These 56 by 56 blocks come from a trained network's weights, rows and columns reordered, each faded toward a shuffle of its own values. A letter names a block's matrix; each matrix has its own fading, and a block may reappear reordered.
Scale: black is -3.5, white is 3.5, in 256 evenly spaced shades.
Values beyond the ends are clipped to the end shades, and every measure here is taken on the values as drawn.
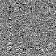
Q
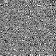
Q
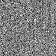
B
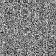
B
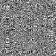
Q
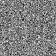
B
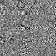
Q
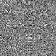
Q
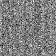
B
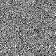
B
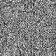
B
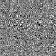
Q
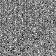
B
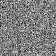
B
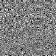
Q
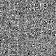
B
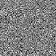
Q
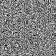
B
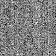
B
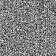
B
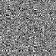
Q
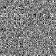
Q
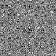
Q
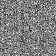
B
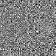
Q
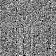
B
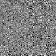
Q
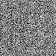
B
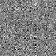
Q
